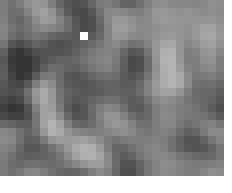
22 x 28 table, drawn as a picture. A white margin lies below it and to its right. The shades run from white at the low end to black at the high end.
Histogram: bell-shaped. Calmest part: top right. Lone odd cells: 1, lower than its neighbours. Mirror symmetry: none.
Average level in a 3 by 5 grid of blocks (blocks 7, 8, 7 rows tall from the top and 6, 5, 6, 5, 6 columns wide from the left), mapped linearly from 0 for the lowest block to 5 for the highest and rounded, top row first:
34200
54312
31223
